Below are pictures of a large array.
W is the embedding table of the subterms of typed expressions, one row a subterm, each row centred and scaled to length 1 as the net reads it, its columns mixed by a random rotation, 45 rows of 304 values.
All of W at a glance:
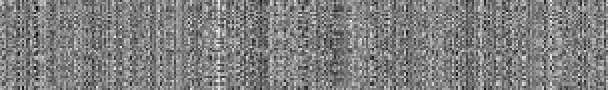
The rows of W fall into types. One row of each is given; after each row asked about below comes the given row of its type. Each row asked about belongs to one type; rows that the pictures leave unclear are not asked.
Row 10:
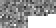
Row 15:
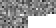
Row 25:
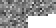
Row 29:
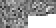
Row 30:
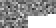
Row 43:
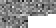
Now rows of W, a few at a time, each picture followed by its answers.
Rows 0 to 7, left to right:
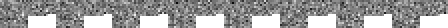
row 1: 30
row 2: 15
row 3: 25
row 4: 25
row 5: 25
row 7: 15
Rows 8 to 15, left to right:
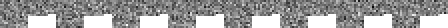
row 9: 30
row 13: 10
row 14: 43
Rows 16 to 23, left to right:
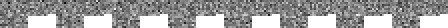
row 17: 25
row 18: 30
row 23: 10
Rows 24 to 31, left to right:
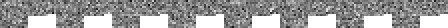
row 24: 15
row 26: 43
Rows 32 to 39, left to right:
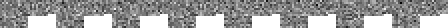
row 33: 43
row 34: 30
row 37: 43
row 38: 30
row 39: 25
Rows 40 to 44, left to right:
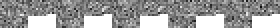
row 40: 15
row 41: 29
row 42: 29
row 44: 43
